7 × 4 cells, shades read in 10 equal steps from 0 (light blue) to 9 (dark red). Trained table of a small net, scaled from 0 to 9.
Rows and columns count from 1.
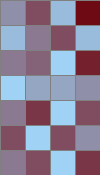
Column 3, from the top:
1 6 0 2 0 6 0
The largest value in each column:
6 7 6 9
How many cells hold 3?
3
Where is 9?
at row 1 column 4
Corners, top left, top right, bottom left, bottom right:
3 9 4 7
